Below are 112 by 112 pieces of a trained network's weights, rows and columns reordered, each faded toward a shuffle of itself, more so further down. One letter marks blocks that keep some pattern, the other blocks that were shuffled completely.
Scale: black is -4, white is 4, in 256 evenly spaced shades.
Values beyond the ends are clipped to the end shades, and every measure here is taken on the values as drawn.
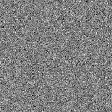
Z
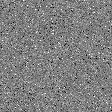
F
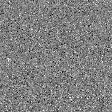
Z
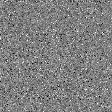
Z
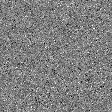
F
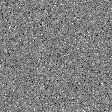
F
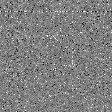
Z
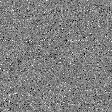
Z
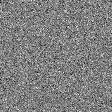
F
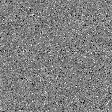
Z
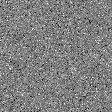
F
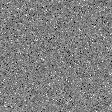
F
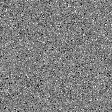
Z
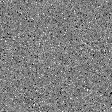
F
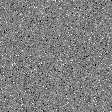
F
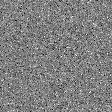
F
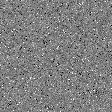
F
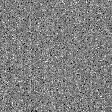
Z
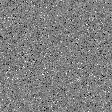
F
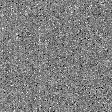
Z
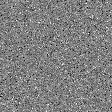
F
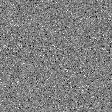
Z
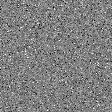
Z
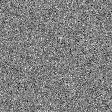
F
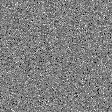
F
